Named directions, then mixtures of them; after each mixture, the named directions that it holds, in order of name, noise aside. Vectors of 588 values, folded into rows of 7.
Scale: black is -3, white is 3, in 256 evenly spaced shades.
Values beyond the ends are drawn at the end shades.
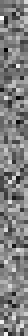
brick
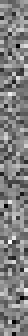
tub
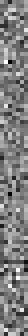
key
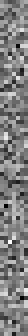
tub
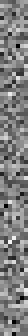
tub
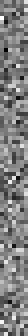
brick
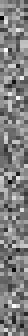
brick, tub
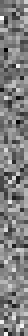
brick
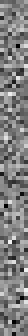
tub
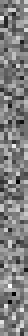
brick, key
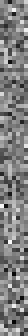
key, tub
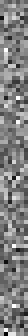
brick, key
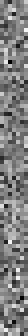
key, tub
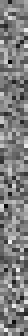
key, tub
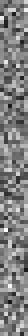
brick, key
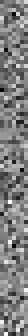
brick, tub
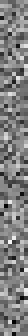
tub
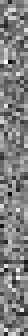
key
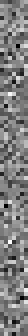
tub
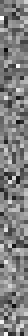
brick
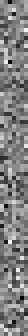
key, tub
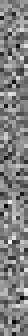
tub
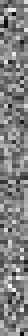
brick, key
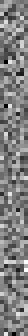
key, tub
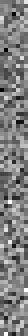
brick, tub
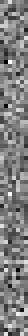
key
